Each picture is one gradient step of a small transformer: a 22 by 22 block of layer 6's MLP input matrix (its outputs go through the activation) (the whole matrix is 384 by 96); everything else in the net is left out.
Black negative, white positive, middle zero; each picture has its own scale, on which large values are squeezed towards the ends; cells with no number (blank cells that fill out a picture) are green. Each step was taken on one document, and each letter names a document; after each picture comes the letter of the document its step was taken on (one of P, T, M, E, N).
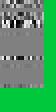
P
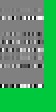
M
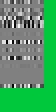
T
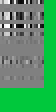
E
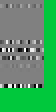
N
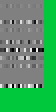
N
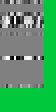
P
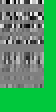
E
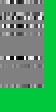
P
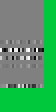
N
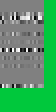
M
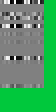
P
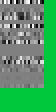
E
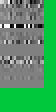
E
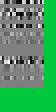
E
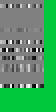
N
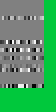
N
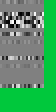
P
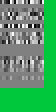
E
